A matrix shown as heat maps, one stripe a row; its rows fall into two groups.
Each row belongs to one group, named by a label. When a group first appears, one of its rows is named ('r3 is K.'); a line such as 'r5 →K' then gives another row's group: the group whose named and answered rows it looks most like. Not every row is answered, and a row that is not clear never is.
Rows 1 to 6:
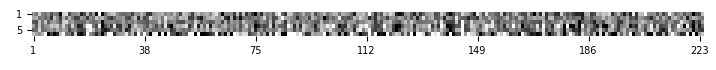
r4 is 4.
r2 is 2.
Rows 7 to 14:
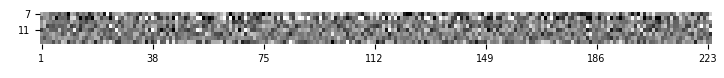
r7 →4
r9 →2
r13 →4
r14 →2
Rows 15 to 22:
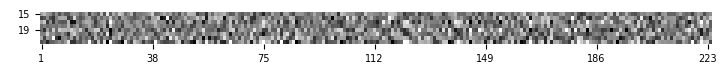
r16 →2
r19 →4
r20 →4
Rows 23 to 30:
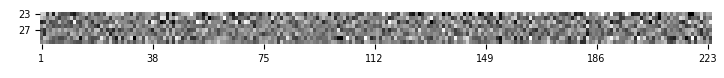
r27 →4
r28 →4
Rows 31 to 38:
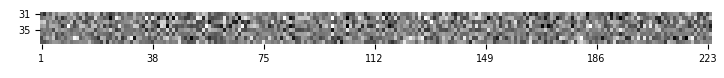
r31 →4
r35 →2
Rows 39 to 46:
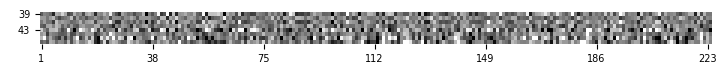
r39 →2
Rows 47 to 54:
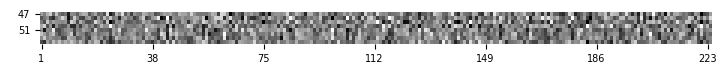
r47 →4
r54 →4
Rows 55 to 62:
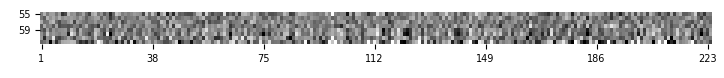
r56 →4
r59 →4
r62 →4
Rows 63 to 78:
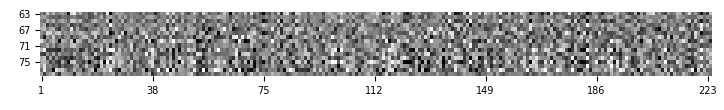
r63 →4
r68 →4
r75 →4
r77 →2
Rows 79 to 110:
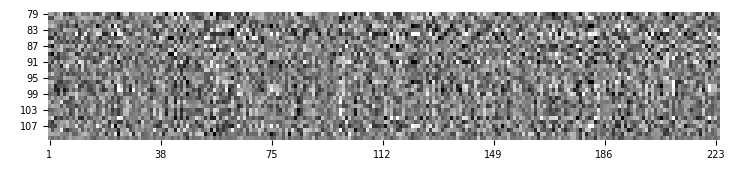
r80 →4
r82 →4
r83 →2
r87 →4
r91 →4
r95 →2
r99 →4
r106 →4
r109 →4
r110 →4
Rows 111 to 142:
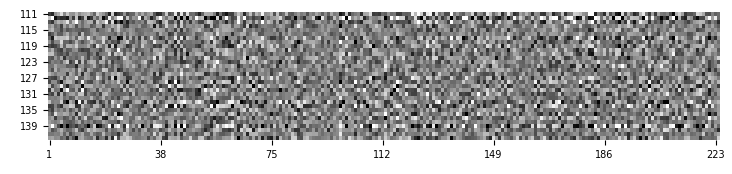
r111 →4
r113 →4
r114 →2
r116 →2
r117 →4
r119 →4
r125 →4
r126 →2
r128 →2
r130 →2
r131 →4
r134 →2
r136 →4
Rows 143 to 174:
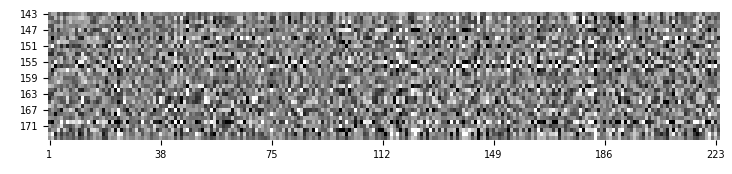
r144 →4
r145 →4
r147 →4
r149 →2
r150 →4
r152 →4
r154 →4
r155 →4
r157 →4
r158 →4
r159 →4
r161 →4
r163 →4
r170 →4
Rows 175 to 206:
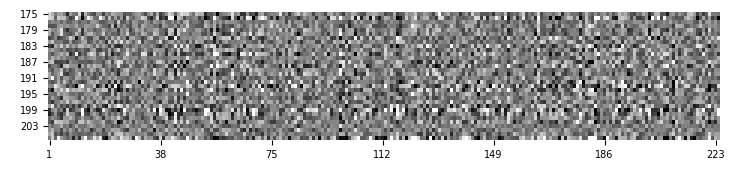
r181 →2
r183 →4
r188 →2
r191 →2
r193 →4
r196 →2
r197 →4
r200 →2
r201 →2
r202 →4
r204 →2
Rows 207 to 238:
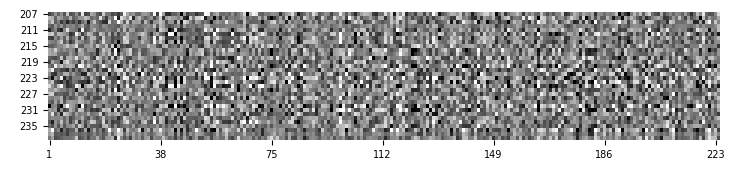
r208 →4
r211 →2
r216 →4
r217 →4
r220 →4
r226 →4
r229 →4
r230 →2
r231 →4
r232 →2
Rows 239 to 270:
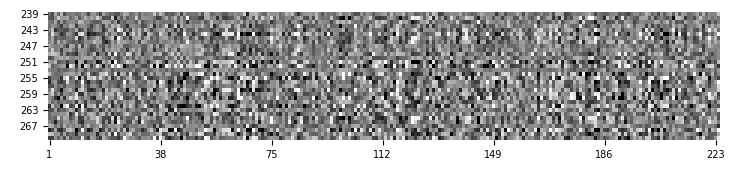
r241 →4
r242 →2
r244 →2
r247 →2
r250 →4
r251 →4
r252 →2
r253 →4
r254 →4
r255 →2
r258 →2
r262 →2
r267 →2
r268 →2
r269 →4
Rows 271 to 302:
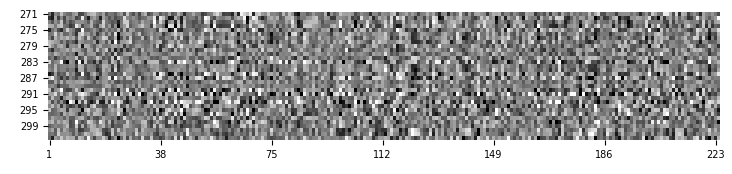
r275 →2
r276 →4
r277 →4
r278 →4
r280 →4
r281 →4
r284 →4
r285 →4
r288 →4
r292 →2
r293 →2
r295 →2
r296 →2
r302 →4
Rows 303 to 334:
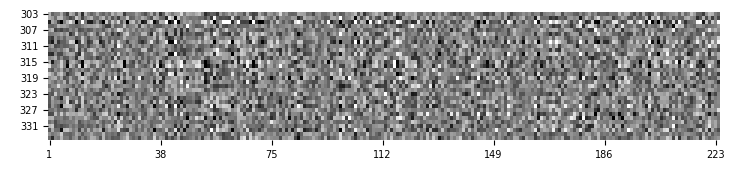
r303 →2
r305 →2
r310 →2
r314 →4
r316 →2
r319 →4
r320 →2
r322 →2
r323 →4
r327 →2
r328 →4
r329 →4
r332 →2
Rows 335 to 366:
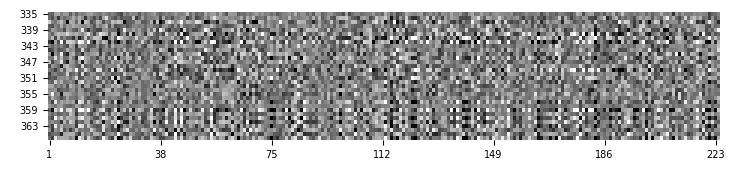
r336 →4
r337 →2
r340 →4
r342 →4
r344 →2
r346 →4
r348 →2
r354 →4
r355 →2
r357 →4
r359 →4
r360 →2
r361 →4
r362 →2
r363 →4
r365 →2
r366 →4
